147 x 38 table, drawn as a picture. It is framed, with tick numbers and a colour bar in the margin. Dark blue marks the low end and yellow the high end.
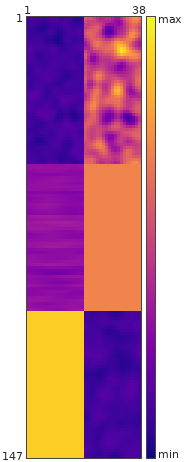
It is made of 3 by 2 panels. Panel 1,1: very low, blotchy, faint in contrast. Panel 1,2: middling, blotchy, strong in contrast. Panel 2,1: low, streaked across, faint in contrast. Panel 2,2: high, flat. Panel 3,1: very high, flat. Panel 3,2: very low, blotchy, faint in contrast.
